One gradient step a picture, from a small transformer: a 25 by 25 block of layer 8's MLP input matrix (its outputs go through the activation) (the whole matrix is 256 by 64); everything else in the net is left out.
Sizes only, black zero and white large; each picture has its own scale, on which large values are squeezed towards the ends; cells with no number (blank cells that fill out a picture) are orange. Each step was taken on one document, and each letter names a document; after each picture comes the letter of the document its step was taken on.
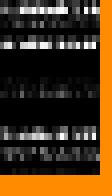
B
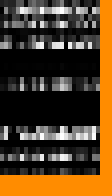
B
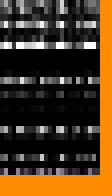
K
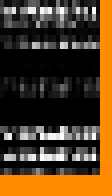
B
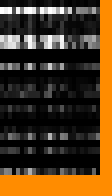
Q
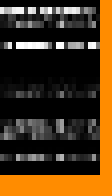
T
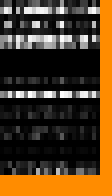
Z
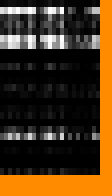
Q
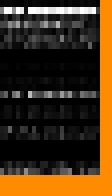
Z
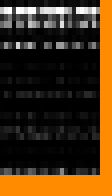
Z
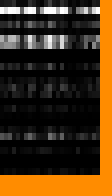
Q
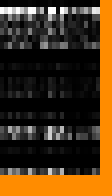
Q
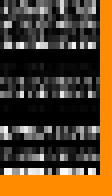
K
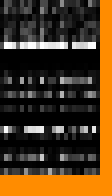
K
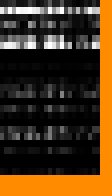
Q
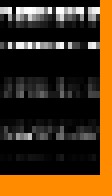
T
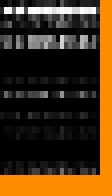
Z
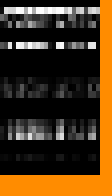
T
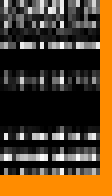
B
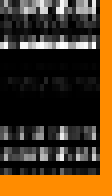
B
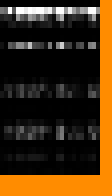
T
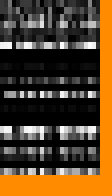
K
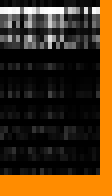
Q
